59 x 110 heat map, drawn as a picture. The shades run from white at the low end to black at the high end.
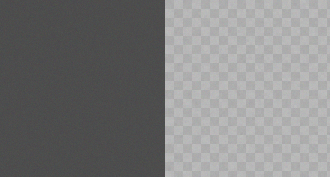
The table splits into one row of 2 panels. Panel 1,1: high, flat. Panel 1,2: low, checkered, faint in contrast.
